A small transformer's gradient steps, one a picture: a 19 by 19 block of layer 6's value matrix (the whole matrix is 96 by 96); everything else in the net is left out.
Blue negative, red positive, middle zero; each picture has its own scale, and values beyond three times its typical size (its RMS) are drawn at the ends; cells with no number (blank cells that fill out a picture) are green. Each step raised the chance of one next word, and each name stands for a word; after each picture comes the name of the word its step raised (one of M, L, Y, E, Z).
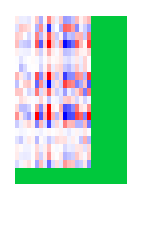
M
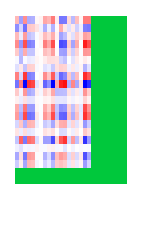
M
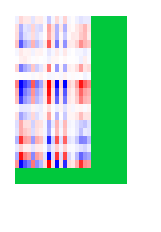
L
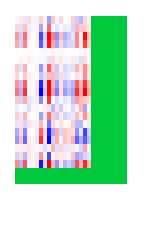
L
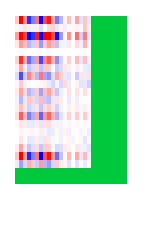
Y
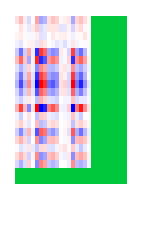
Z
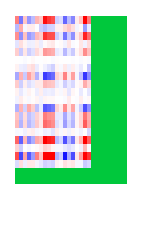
Y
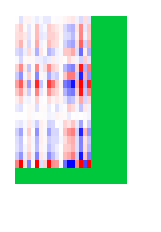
L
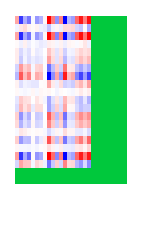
Y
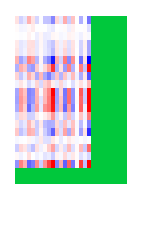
L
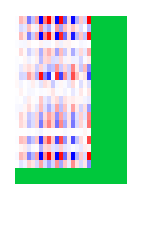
Y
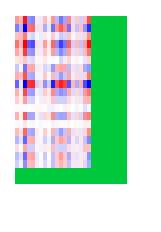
M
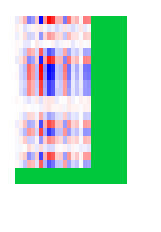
Z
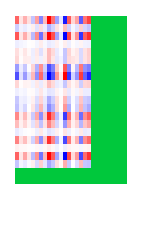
Y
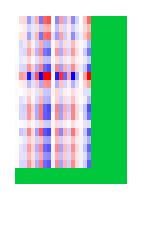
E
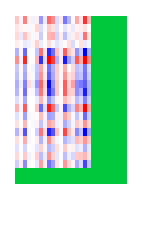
Z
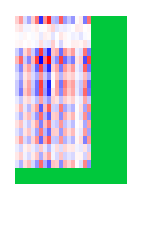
Z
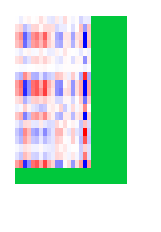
L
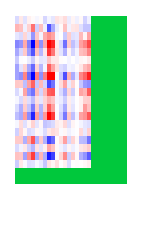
M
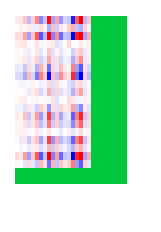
Y
